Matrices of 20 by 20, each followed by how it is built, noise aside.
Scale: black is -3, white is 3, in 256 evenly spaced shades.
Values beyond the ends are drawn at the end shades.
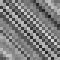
Toeplitz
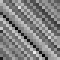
Toeplitz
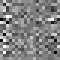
low rank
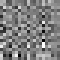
low rank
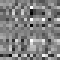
low rank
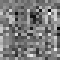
low rank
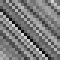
Toeplitz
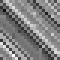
Toeplitz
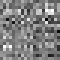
low rank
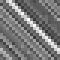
Toeplitz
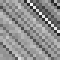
Toeplitz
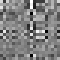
low rank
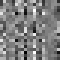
low rank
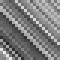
Toeplitz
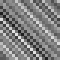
Toeplitz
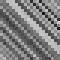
Toeplitz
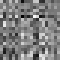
low rank
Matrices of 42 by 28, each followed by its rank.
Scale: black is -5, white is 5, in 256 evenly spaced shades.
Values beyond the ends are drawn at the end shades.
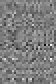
five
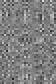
five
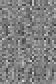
five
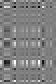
one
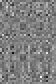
five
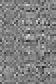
five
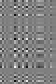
one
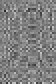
five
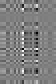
one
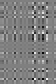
one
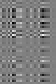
one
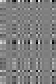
one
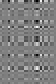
one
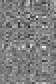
five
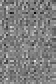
five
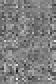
five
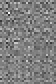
five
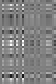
one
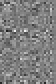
five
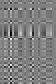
one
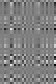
one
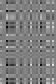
one
